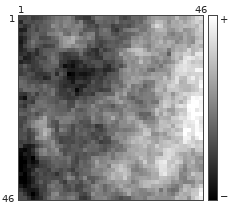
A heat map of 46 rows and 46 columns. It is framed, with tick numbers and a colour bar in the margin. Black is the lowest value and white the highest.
No regular stripes run through it. Values rise toward the right. The values follow a bell shape. There are no lone odd cells.
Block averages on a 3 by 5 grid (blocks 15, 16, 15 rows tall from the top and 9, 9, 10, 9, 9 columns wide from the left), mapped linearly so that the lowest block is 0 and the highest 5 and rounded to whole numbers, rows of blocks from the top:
1 1 1 3 4 | 1 1 2 3 5 | 0 1 2 4 4
